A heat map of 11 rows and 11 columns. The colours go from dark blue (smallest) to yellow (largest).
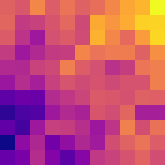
Mirror symmetry: none. Ninth with the highest average: top right. Stripes: none. Ninth with the lowest average: bottom left. Slope: up to the top right.
